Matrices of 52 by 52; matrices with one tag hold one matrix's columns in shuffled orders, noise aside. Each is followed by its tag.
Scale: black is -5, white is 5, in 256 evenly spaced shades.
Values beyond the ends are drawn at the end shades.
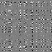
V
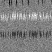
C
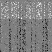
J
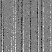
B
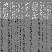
J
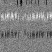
C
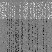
J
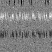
C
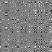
V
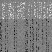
J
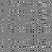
V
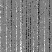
B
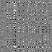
V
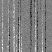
B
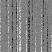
B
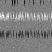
C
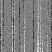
B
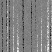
B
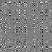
V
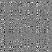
V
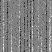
B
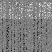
J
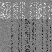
J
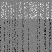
J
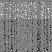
J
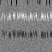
C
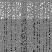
J
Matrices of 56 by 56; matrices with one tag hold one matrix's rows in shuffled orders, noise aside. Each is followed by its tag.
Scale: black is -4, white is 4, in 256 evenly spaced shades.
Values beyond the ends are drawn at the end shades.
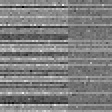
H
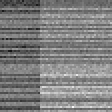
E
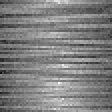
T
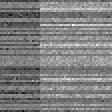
E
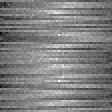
T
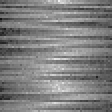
T
